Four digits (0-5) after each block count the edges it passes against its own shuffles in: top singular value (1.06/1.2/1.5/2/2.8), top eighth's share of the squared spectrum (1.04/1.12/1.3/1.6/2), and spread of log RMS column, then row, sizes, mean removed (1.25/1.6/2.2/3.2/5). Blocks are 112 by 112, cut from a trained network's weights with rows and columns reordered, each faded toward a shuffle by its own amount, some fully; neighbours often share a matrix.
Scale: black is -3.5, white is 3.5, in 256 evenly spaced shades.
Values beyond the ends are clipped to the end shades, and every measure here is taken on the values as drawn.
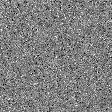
0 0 0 0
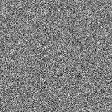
3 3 1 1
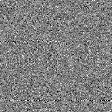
3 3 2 2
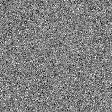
1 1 0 0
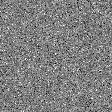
1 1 0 0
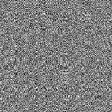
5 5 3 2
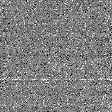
2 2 2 1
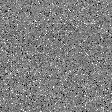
0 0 0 0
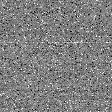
1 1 1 0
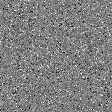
0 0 0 0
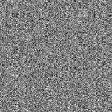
4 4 2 1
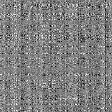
4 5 2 4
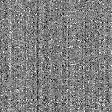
4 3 1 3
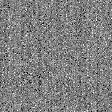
2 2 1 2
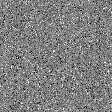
0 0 0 0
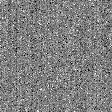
2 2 0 1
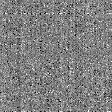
3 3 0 2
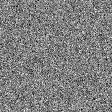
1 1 0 0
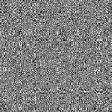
4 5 3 3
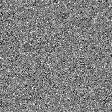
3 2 1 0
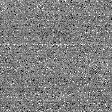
2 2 2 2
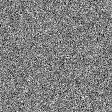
1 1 0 0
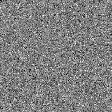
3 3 1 1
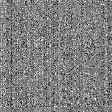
3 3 1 3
